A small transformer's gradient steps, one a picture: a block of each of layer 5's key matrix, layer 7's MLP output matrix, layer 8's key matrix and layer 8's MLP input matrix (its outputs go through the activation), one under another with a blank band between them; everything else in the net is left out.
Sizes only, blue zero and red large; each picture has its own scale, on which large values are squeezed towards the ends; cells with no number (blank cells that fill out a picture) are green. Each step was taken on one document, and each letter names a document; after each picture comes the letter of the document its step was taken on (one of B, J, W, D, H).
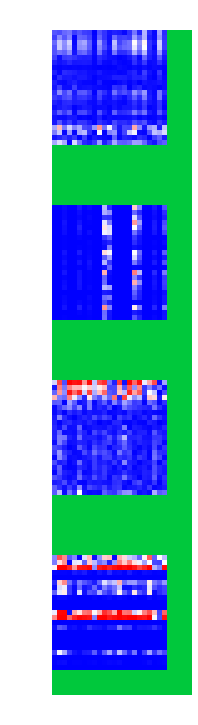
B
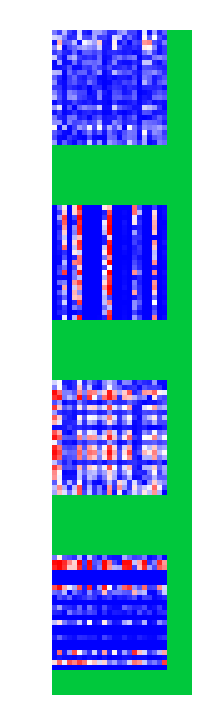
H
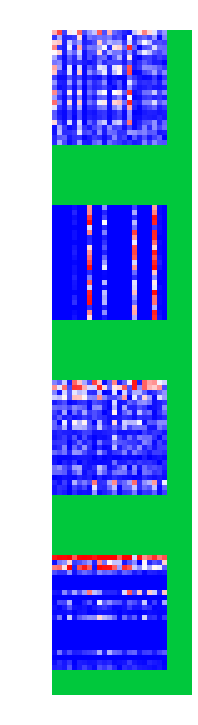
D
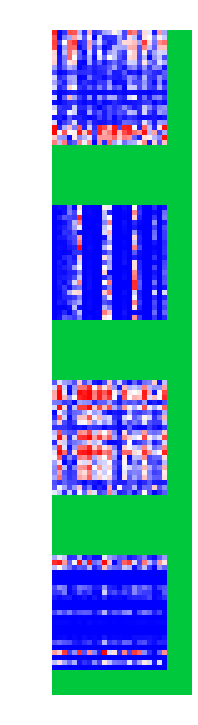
H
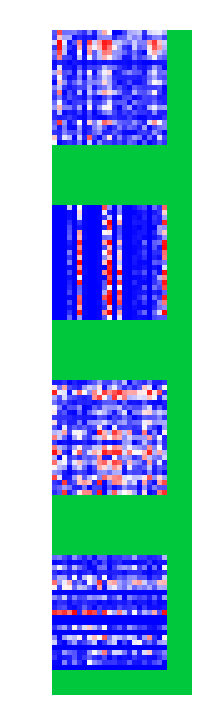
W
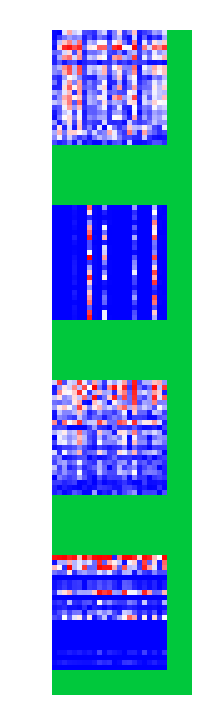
D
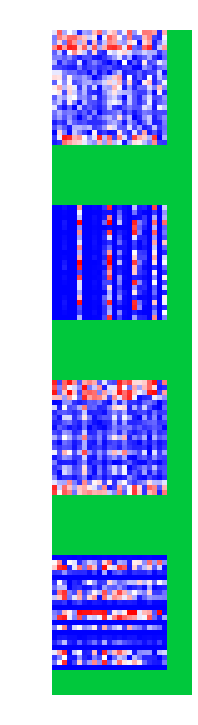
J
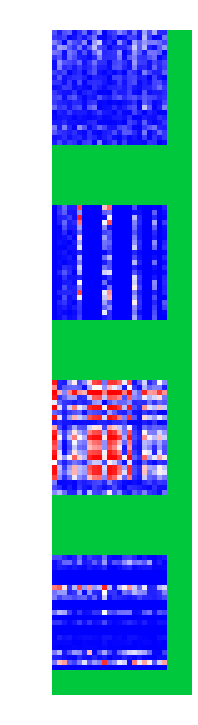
H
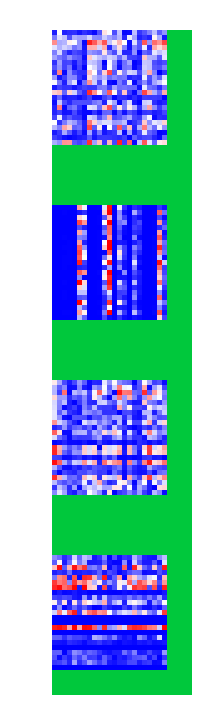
W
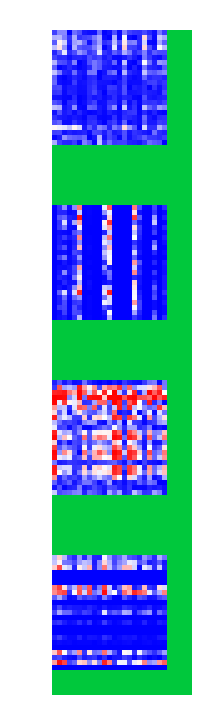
H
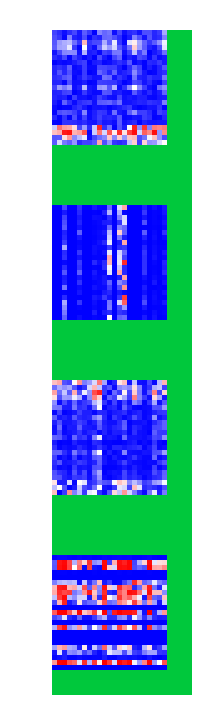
J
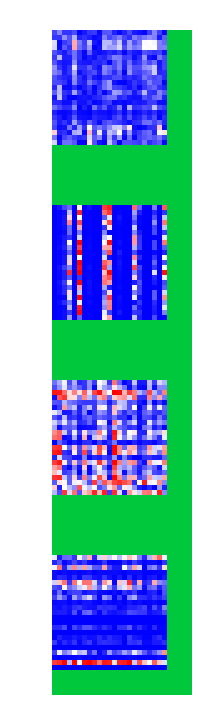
W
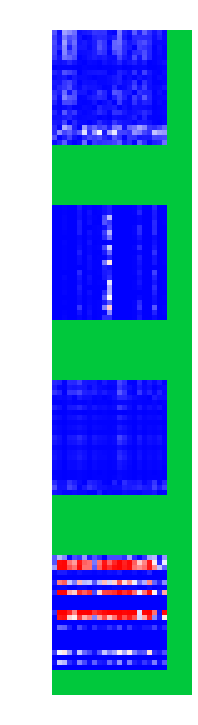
B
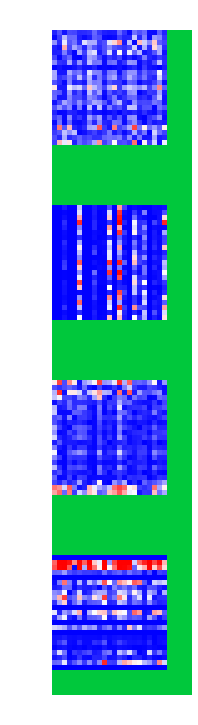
J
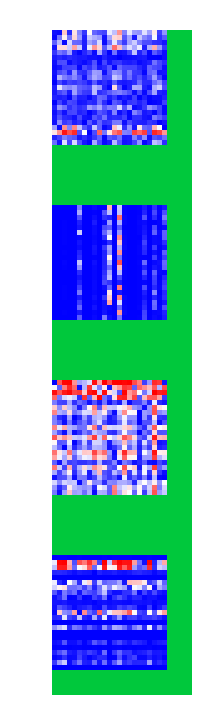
J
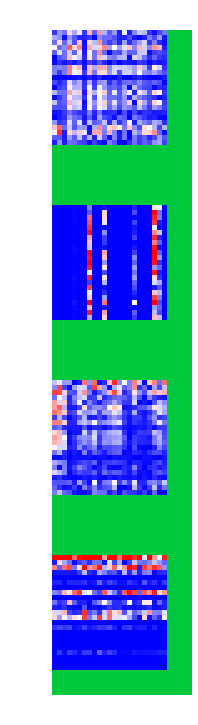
D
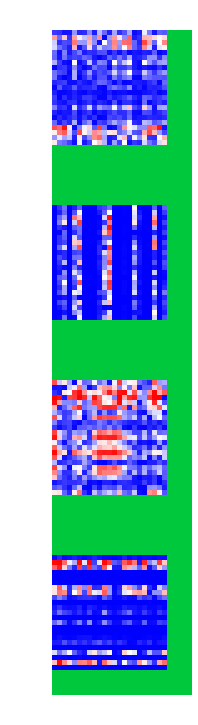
H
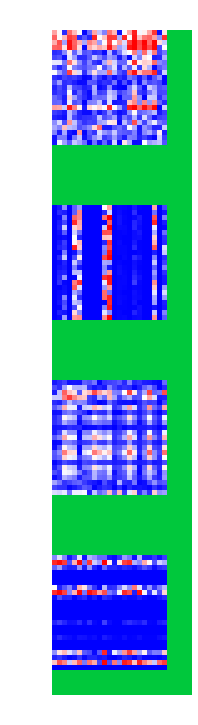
H
